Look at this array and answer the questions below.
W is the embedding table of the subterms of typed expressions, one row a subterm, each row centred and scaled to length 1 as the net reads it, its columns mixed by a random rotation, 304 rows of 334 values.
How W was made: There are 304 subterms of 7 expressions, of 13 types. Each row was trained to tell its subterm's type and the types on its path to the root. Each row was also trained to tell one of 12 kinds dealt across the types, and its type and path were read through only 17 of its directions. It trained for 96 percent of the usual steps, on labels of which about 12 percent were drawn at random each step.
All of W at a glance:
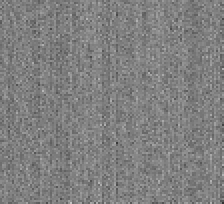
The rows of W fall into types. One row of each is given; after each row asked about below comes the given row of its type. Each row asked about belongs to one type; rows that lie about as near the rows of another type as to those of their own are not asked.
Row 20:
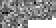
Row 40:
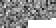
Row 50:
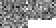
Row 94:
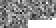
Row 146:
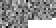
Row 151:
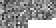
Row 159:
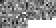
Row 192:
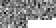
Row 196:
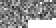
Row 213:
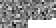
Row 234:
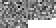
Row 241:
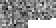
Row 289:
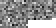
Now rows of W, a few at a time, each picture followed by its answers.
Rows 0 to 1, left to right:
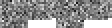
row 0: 241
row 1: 196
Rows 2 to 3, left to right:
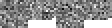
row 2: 50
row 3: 234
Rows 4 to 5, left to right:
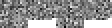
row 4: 159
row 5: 151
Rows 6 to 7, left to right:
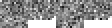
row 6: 50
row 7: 289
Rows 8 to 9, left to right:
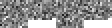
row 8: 50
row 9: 234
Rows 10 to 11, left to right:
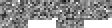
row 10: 196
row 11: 192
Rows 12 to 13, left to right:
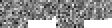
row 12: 20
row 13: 159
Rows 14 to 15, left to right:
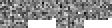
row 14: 94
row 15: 151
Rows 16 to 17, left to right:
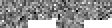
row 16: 289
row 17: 234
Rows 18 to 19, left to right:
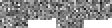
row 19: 213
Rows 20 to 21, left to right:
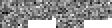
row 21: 159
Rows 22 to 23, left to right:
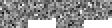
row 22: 213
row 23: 159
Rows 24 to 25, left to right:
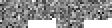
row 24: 234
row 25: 213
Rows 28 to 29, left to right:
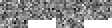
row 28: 196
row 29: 196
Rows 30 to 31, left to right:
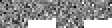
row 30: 241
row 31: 289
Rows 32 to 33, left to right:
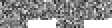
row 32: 159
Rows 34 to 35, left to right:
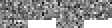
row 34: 146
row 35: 159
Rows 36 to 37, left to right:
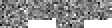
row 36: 234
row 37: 20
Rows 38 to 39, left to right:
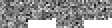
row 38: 196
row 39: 192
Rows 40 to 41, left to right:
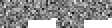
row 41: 146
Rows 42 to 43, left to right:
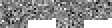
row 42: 241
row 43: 151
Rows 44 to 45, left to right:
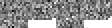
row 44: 151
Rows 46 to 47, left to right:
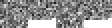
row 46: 159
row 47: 159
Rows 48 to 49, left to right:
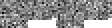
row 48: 159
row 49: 234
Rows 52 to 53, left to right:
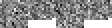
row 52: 289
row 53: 151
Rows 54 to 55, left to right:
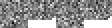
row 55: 50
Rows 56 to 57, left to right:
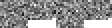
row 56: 159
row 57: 151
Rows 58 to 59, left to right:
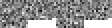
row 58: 192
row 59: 151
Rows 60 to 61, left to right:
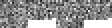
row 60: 159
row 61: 213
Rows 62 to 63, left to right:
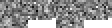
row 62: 196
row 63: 94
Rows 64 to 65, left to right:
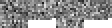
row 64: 241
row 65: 196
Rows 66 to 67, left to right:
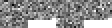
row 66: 20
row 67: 159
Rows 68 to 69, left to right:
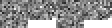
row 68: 94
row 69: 159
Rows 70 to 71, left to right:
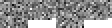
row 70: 20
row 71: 146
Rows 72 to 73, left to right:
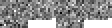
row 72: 20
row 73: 196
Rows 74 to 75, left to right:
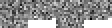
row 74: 50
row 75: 289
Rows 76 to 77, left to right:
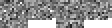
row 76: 192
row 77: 289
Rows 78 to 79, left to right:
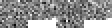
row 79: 241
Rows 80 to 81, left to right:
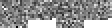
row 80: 196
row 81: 234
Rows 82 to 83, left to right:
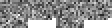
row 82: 94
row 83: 20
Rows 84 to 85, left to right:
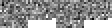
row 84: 192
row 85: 289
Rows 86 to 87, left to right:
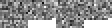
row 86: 146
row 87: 234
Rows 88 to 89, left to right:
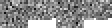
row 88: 241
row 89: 241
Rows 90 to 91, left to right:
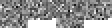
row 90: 213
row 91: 192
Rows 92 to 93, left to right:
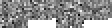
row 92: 241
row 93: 151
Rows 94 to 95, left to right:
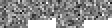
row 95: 159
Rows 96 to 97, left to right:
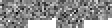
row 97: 94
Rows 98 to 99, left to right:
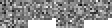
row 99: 151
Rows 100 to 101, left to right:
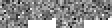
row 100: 192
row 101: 289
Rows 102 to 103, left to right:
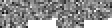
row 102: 289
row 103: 94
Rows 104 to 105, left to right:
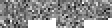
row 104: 241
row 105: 234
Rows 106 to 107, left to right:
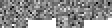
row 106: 151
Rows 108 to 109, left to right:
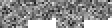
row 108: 20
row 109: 50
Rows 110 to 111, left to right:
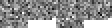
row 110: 192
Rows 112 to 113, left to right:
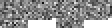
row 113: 159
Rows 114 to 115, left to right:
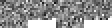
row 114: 159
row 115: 289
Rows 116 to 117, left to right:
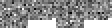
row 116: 151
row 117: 50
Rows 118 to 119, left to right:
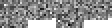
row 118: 159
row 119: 213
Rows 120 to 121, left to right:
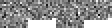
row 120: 94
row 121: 20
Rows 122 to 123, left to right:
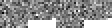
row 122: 289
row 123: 241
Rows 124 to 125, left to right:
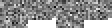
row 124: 50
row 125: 94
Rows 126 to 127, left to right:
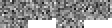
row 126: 192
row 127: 146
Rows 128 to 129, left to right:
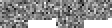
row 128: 234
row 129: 213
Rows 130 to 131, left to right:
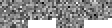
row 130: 289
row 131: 94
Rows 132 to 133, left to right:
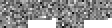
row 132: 94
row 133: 146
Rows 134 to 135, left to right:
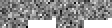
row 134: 20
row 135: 20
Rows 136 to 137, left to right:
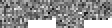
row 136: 40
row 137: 234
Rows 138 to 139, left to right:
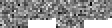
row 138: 151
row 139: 241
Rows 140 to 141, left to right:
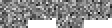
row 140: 94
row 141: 213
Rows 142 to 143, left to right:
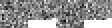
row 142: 146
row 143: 241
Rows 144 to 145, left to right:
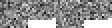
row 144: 146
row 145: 289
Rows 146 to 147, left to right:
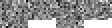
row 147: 146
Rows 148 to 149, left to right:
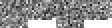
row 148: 50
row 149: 241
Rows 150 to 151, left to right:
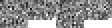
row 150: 159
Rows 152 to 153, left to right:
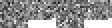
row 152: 289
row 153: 241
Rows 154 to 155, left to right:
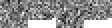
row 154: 192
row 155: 241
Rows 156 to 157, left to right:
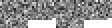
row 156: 234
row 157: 146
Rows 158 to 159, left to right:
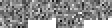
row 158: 213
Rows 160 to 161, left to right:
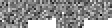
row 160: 40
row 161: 213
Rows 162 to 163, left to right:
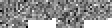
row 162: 234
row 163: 241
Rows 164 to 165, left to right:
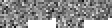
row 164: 289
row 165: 196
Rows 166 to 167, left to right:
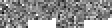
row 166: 289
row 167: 159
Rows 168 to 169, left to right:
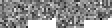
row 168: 289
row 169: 159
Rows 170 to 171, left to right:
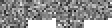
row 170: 241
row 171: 151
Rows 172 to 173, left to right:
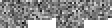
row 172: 192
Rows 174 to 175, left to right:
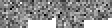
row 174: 50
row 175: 196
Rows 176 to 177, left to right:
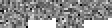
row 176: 289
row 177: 151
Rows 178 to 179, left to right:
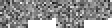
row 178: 289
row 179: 151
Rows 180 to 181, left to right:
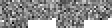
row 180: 241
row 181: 151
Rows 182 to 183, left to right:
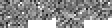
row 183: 159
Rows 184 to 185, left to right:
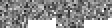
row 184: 241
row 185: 196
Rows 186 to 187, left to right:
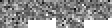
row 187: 196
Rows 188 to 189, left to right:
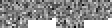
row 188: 151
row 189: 234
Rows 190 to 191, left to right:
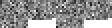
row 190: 151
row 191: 192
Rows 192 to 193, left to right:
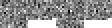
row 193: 192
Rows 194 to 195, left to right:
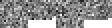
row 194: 20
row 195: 234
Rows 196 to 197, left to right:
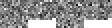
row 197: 50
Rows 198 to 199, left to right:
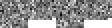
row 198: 213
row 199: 196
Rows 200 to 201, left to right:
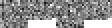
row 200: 213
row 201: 20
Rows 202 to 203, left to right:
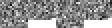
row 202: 196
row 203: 40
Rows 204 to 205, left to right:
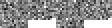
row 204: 40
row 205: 196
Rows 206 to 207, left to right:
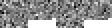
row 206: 289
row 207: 234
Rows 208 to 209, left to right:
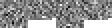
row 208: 94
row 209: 94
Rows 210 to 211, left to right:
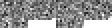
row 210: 196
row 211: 159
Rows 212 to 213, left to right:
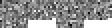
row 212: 151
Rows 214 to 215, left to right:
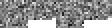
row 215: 20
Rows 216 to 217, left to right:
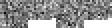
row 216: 241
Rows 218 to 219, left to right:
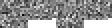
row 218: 241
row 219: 213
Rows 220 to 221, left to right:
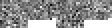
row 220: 94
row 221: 241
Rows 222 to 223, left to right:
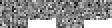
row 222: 151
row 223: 146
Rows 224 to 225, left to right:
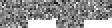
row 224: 40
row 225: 213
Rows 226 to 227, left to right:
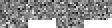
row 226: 196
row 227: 20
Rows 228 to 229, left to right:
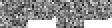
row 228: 50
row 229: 146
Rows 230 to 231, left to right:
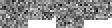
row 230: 50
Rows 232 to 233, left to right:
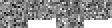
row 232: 20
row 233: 196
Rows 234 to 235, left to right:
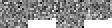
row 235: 289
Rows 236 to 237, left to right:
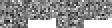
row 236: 241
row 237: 20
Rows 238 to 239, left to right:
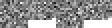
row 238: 289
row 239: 159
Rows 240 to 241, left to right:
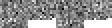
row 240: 151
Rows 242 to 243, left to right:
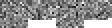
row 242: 94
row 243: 20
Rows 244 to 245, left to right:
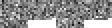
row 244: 159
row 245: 151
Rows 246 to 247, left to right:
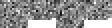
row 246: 40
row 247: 20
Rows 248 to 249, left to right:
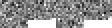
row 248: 159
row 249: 159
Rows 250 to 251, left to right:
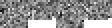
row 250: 40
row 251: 196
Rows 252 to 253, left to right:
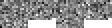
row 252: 146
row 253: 192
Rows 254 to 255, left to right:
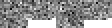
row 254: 50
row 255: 241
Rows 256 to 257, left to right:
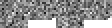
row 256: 146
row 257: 50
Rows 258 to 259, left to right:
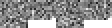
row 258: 40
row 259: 50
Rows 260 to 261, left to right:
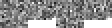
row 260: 159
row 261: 40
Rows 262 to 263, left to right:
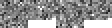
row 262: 20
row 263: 289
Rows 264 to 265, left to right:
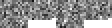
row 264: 20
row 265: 94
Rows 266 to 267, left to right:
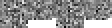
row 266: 151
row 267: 151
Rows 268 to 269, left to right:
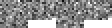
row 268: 20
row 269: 213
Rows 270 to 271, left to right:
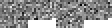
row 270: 289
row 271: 151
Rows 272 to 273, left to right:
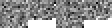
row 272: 289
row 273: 289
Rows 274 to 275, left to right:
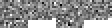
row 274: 20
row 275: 213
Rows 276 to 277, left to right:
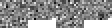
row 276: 40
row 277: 20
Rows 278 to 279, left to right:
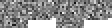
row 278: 20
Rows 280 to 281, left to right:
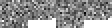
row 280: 241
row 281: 192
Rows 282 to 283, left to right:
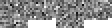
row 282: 159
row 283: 20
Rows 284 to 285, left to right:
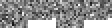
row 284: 20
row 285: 213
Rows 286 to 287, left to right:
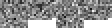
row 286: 192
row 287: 234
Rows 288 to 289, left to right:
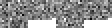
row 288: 241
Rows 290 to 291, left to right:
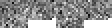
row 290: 50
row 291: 151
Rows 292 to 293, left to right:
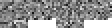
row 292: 289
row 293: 50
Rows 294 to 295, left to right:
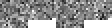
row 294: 196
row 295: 20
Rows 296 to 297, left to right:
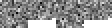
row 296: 289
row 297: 94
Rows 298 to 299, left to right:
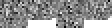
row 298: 192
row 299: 50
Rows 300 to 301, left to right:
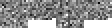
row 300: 151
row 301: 20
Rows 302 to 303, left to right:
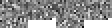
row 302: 151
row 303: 94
